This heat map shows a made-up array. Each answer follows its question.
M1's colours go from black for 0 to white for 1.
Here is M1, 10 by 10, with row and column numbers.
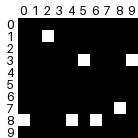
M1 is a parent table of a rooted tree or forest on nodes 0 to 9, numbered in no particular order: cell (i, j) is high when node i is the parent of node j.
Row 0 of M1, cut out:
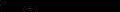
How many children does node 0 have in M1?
0
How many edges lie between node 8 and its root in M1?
1
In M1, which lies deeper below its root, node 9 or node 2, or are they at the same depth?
the same depth
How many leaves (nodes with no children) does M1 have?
6
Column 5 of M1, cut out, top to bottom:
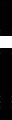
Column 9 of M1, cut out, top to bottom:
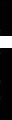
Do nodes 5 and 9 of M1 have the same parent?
yes
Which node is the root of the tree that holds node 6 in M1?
7
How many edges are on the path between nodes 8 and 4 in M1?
1
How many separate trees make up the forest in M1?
3
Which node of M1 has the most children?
8
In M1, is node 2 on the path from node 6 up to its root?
no
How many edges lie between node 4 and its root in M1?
2
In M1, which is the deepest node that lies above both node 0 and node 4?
8
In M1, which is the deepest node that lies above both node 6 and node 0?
8
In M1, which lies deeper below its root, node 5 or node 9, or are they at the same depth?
the same depth
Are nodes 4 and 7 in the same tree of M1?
yes
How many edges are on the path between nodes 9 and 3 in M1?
1
